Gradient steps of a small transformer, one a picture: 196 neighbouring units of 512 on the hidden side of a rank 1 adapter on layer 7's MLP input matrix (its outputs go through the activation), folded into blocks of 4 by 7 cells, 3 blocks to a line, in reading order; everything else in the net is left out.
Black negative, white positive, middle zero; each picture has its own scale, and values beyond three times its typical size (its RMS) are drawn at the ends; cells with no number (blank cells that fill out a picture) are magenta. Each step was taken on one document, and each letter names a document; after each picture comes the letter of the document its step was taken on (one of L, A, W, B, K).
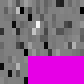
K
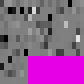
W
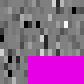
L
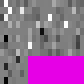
W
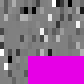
L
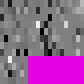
W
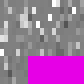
L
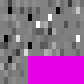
W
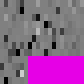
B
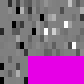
K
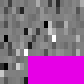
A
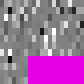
L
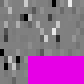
L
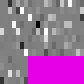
K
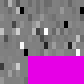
K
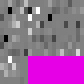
W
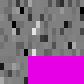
K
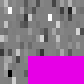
L
